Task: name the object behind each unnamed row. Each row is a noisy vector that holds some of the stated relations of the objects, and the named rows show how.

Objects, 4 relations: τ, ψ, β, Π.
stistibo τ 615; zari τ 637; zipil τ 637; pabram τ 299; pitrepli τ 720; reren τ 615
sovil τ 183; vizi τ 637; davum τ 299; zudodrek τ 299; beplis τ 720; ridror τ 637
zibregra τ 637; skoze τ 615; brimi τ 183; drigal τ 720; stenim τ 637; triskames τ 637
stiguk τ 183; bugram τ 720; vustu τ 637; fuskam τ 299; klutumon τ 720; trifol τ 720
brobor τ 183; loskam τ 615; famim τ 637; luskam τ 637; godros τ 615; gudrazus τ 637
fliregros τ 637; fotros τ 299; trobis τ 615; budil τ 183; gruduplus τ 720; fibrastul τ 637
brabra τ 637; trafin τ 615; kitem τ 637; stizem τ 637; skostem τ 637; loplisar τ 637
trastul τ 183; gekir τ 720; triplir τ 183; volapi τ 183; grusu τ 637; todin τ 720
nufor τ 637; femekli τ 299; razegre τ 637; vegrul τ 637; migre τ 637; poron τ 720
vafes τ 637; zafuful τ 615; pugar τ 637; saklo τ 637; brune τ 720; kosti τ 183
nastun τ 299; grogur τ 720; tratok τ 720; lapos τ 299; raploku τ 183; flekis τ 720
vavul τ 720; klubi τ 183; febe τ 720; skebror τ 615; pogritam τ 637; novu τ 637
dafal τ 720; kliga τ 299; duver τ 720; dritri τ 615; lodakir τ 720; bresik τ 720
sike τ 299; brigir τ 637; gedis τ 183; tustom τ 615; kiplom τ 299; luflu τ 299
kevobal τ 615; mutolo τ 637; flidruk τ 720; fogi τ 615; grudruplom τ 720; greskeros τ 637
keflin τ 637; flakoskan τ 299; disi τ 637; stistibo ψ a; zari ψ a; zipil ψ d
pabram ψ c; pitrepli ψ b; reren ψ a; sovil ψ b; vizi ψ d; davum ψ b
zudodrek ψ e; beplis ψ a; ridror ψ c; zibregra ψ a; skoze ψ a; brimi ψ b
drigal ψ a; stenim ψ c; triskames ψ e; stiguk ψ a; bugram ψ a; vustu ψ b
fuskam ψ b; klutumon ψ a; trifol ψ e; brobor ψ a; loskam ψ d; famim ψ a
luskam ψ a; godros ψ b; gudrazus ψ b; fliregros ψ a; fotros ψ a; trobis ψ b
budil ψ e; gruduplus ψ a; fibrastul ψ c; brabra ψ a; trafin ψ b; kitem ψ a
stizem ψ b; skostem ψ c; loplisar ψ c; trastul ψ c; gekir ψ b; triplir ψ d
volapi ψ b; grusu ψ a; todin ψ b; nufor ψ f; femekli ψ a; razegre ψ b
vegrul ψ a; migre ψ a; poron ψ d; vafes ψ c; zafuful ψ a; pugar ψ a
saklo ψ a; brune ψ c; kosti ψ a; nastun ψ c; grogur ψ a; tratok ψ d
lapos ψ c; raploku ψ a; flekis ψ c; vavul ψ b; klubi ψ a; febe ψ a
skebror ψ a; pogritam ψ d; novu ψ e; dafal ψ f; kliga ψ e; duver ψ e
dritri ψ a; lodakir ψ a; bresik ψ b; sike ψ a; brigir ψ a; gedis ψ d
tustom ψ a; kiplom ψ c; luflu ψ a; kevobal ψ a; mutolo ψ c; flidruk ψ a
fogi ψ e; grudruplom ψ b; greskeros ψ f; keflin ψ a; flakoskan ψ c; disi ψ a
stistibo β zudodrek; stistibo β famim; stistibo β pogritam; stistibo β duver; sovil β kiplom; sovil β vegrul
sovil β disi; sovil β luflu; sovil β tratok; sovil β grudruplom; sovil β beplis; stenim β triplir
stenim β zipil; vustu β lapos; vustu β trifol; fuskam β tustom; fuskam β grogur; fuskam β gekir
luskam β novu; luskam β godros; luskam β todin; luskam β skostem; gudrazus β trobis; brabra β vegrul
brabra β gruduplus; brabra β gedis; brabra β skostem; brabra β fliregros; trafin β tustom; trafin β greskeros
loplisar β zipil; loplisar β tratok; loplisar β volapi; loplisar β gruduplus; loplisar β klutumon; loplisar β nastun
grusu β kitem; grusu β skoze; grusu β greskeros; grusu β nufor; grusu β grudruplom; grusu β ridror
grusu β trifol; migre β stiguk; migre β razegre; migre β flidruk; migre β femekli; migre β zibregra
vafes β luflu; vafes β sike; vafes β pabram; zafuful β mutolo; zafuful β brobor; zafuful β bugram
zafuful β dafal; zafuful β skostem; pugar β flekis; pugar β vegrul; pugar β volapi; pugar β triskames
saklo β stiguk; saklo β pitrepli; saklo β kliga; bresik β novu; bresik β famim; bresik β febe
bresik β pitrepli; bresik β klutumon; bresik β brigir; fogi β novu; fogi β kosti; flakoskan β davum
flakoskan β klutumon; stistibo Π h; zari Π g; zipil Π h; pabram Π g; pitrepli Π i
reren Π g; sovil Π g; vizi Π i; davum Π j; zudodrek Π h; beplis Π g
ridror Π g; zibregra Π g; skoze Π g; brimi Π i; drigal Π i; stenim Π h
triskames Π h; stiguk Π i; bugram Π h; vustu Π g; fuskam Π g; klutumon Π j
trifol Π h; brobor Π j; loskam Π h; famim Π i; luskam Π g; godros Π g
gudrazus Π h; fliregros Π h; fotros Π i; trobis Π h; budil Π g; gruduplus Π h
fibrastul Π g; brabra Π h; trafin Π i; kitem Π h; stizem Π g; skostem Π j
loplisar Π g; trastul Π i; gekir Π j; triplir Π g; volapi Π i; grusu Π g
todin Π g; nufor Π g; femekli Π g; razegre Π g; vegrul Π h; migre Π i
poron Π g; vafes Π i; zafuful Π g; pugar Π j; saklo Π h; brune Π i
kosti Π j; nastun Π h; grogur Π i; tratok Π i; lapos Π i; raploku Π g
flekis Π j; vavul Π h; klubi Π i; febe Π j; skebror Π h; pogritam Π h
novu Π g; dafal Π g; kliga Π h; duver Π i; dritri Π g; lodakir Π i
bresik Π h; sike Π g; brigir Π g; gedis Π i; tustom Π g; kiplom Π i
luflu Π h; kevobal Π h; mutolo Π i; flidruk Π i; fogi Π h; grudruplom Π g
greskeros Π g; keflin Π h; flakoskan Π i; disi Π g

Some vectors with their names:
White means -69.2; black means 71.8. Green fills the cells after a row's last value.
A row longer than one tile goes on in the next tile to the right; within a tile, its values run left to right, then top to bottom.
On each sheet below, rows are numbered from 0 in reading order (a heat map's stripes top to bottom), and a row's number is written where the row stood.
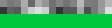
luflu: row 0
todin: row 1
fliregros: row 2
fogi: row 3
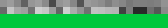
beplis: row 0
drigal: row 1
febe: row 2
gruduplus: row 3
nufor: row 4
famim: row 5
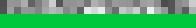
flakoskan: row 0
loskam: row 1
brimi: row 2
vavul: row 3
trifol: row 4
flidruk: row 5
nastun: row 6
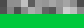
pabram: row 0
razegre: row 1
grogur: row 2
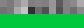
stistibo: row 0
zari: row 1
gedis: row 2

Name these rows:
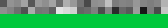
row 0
davum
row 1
vustu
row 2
grudruplom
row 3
ridror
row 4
luskam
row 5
zudodrek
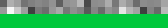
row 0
brune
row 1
raploku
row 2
gudrazus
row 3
vafes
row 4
poron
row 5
saklo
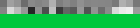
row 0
tratok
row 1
kliga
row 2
grusu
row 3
stiguk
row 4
bresik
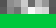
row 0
stenim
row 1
gekir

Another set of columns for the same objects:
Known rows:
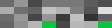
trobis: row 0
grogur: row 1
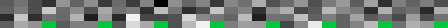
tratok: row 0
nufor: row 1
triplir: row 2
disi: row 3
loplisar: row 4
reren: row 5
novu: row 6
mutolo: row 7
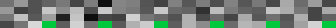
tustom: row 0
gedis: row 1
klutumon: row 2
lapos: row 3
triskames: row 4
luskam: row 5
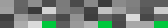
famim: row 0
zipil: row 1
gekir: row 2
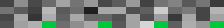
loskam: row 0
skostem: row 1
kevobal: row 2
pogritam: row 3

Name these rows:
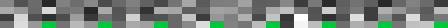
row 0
volapi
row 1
flakoskan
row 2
flekis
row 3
zafuful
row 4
godros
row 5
raploku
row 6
dafal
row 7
todin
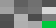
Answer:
kitem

